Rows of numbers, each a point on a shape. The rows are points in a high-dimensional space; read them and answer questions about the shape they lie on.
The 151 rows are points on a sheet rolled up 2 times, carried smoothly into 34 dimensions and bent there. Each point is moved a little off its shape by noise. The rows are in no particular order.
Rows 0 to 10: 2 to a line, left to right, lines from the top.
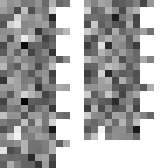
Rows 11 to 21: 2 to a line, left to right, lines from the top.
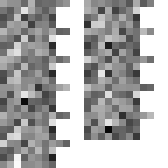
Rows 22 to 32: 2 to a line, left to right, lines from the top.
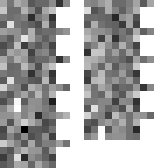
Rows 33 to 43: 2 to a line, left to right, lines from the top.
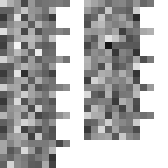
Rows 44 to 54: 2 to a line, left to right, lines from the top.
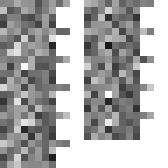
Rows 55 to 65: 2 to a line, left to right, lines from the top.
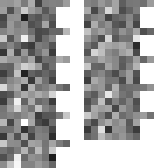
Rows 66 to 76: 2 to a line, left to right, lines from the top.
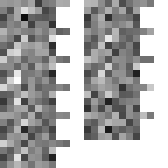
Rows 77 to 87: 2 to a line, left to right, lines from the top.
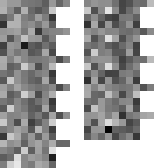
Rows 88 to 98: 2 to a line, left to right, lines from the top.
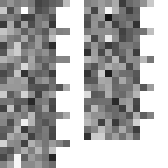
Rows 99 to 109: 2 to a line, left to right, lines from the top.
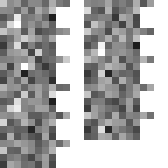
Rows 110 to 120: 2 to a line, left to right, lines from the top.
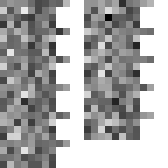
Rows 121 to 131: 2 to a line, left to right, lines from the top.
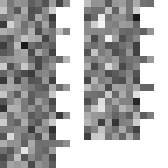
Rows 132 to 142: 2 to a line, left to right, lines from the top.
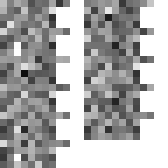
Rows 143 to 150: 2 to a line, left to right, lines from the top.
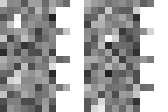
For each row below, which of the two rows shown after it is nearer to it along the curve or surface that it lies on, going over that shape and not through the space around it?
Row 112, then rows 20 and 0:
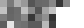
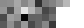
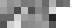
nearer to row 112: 0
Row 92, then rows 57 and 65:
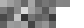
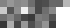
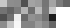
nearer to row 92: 57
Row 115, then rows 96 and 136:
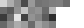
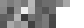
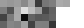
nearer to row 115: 136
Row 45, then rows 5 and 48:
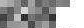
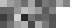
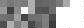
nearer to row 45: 48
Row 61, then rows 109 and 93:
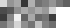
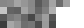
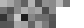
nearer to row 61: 93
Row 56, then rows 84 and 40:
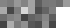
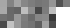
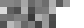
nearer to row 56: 84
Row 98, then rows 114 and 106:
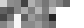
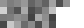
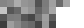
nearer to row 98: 114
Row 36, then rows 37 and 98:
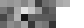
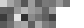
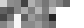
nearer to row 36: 37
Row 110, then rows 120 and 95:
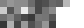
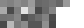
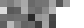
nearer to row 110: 95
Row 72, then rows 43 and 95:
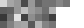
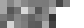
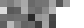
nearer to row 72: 43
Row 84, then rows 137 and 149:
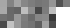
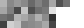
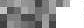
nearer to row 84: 149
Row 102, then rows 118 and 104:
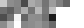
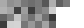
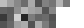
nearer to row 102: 118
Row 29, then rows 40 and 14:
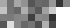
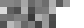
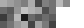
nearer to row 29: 40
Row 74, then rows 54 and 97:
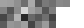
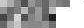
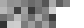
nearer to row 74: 54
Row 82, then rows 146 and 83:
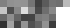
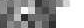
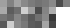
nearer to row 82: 146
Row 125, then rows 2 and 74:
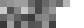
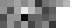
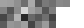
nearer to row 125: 2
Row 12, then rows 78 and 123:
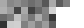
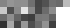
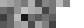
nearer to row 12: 78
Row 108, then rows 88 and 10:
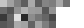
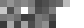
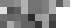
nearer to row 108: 88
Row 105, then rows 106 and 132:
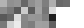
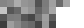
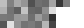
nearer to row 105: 132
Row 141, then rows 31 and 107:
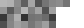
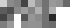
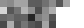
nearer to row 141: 107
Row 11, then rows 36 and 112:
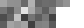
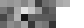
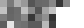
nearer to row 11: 36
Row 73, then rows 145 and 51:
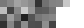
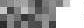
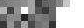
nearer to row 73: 145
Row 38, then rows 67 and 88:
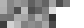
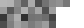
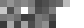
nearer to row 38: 88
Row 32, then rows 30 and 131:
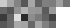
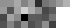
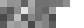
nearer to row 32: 30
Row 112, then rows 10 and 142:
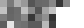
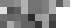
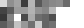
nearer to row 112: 10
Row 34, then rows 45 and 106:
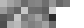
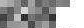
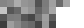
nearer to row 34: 106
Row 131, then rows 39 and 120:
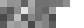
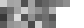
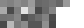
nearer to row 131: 120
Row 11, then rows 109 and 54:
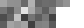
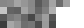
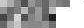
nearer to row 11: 109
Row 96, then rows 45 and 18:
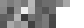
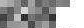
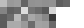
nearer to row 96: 45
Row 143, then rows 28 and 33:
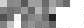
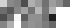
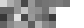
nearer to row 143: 28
